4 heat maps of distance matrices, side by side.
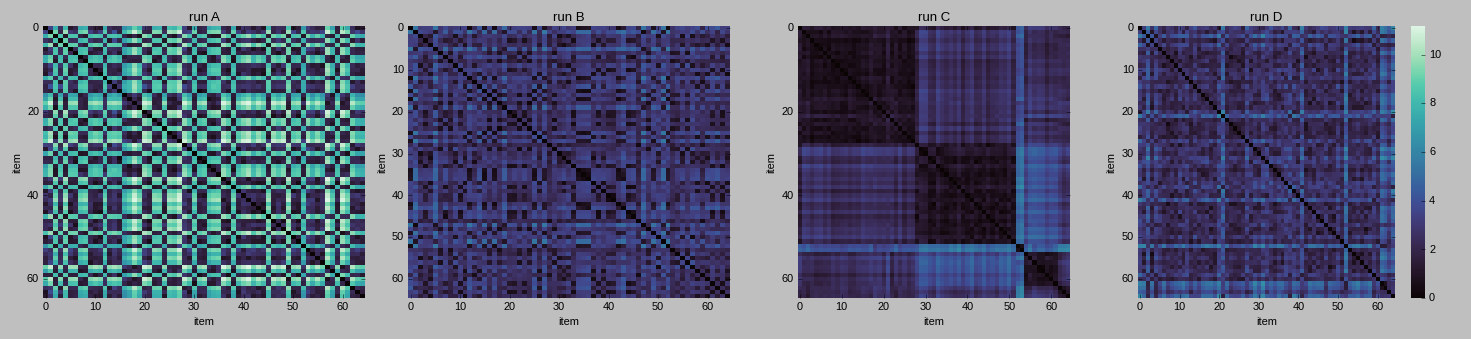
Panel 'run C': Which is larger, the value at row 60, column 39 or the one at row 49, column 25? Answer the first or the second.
the first
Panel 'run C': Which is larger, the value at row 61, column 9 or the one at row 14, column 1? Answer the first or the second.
the first
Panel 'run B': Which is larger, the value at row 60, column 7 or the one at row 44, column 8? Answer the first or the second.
the first
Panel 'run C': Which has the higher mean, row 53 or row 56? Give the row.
53
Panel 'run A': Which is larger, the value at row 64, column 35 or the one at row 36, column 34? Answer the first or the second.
the second
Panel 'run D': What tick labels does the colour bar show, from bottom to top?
0, 2, 4, 6, 8, 10
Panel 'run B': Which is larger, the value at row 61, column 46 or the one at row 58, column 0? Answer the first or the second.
the second
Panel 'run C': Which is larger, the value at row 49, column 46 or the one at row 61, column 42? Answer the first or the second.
the second
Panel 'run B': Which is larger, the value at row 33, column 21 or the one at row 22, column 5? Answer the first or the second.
the second
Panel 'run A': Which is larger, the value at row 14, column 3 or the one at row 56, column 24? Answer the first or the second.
the first
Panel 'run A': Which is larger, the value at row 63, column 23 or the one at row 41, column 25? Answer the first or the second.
the second
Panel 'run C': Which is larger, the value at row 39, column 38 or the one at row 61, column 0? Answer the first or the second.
the second
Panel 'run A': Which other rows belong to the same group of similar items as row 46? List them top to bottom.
0, 1, 3, 5, 6, 9, 10, 11, 13, 14, 15, 20, 21, 24, 28, 29, 31, 32, 36, 37, 39, 40, 41, 42, 43, 44, 47, 48, 50, 51, 53, 54, 55, 56, 59, 62, 63, 64
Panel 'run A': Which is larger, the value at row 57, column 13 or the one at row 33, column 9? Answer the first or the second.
the first
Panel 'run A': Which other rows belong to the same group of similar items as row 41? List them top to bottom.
0, 1, 3, 5, 6, 9, 10, 11, 13, 14, 15, 20, 21, 24, 28, 29, 31, 32, 36, 37, 39, 40, 42, 43, 44, 46, 47, 48, 50, 51, 53, 54, 55, 56, 59, 62, 63, 64
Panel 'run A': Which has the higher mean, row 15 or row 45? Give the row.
45
